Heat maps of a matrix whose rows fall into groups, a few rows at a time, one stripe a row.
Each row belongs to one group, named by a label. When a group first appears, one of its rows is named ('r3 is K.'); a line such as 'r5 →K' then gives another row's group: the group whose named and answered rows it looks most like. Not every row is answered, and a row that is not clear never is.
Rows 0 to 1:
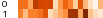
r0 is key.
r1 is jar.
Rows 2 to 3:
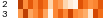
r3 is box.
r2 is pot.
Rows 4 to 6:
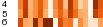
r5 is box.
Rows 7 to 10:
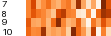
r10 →jar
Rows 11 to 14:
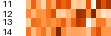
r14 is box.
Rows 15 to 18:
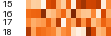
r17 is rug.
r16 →jar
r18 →pot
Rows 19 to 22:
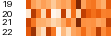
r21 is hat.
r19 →hat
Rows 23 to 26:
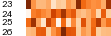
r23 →hat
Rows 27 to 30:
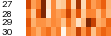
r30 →rug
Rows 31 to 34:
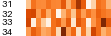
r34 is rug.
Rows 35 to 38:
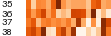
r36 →jar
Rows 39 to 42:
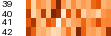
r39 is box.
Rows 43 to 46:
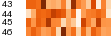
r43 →jar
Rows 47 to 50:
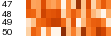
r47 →rug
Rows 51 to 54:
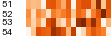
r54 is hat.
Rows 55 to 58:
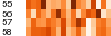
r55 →jar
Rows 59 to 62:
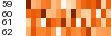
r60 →jar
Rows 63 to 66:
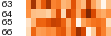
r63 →key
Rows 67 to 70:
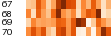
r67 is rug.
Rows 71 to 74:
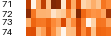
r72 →hat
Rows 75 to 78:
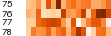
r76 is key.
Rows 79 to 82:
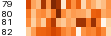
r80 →box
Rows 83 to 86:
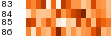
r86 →box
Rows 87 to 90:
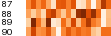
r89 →key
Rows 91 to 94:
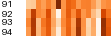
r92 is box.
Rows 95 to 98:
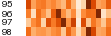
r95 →pot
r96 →box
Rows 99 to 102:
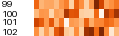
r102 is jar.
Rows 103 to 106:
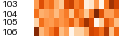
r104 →pot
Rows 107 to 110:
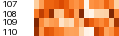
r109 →hat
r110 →pot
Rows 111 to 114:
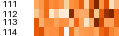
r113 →pot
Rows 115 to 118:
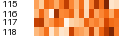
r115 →box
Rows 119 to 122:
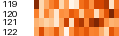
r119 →hat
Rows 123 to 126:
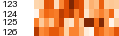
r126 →pot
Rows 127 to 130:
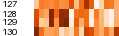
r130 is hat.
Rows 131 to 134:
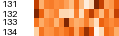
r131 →pot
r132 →hat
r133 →box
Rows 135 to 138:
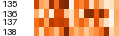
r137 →key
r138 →box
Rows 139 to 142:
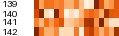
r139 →pot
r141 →jar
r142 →hat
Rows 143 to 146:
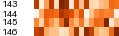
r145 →box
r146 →hat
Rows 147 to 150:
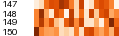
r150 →hat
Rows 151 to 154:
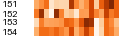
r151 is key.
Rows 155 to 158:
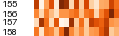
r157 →key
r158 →box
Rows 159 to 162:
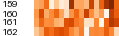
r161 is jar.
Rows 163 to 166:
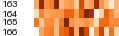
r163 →key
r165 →box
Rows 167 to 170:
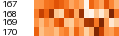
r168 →jar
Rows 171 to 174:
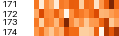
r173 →box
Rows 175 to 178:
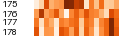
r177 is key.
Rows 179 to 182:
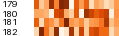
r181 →box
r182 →key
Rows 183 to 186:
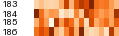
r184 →hat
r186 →jar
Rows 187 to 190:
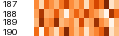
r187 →box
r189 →key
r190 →box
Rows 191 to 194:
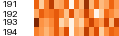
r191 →rug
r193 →hat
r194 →rug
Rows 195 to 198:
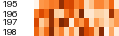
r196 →jar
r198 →jar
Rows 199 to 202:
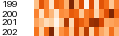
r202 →rug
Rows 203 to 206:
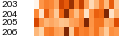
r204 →box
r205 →hat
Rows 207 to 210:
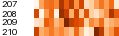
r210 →pot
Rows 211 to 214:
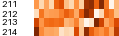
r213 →pot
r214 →hat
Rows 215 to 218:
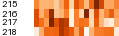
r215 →pot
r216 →rug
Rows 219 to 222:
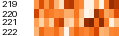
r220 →pot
